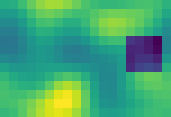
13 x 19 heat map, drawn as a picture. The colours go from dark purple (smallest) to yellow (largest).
The ninth with the lowest average is the middle right. There are no regular stripes. An odd patch, lower than its surroundings, sits in the middle right. The middle right is the roughest part.
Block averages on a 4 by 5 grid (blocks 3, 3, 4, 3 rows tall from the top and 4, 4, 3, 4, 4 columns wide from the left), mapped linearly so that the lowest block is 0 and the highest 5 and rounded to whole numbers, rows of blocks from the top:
24343
12220
23212
35423
